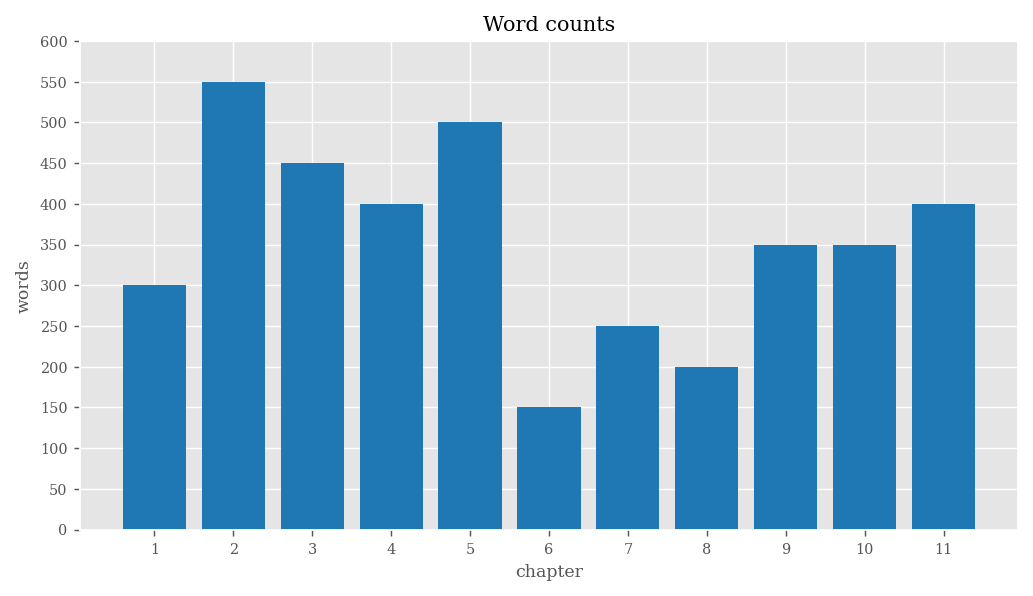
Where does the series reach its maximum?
2
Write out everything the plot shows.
Title: Word counts
x-axis: chapter, ticks 1 2 3 4 5 6 7 8 9 10 11
y-axis: words, ticks 0 50 100 150 200 250 300 350 400 450 500 550 600
Values:
300 550 450 400 500 150 250 200 350 350 400
